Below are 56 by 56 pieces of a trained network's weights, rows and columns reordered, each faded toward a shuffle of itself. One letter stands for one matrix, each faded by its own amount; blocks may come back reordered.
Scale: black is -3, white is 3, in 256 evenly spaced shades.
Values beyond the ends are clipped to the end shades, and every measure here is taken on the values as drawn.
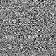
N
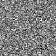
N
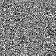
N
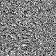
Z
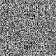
Z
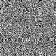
Z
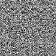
N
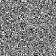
N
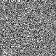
N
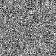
N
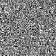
Z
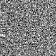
N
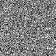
Z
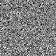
Z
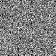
N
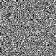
Z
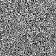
Z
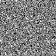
Z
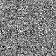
N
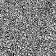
Z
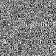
N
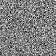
Z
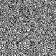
N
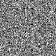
Z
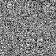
N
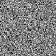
N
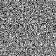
N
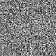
Z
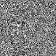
N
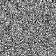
N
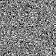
Z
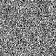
Z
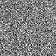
N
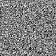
N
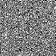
N
